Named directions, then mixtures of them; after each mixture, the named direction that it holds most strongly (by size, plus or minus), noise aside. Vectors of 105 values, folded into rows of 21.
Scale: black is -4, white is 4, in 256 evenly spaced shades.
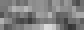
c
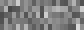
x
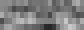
c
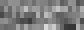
c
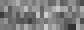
x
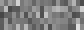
x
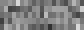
x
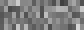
x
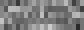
x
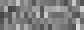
x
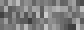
x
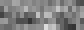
c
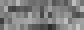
c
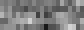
c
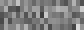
x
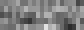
c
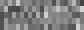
x
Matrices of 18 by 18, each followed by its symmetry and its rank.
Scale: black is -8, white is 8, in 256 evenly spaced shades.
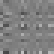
neither, rank two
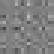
antisymmetric, rank two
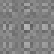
symmetric, rank two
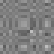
symmetric, rank two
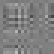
antisymmetric, rank two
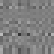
neither, rank two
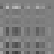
neither, rank one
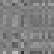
neither, rank two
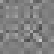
symmetric, rank two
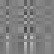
neither, rank one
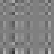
neither, rank one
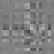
antisymmetric, rank two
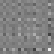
symmetric, rank two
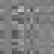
neither, rank two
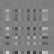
neither, rank one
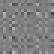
antisymmetric, rank two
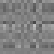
neither, rank two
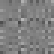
antisymmetric, rank two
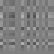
neither, rank one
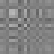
symmetric, rank two
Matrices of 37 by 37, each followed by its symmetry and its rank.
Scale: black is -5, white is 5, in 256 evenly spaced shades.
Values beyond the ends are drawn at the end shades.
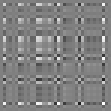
symmetric, rank one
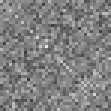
symmetric, full rank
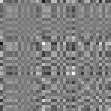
symmetric, rank two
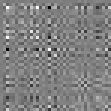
symmetric, rank three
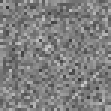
symmetric, full rank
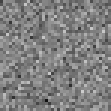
neither, full rank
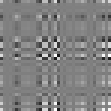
symmetric, rank one
